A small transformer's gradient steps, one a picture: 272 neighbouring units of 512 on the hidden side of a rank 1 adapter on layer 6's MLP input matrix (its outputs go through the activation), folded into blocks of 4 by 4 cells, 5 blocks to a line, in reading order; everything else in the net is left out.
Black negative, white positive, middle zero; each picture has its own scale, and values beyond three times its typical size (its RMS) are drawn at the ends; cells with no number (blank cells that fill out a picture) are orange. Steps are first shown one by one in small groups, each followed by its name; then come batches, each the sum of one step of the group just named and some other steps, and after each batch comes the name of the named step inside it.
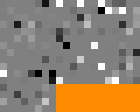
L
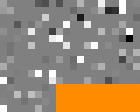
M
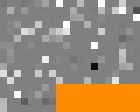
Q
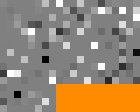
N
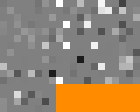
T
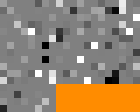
N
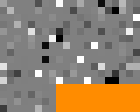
T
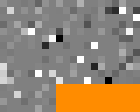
Q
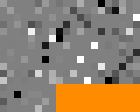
N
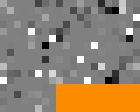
M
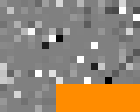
Q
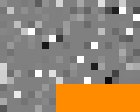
Q
